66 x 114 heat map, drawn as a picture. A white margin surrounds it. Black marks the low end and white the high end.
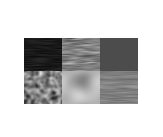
It is made of 2 by 3 panels. Panel 1,1: very low, streaked across, faint in contrast. Panel 1,2: middling, streaked across. Panel 1,3: low, flat. Panel 2,1: middling, blotchy, strong in contrast. Panel 2,2: high, smooth. Panel 2,3: middling, streaked across, faint in contrast.
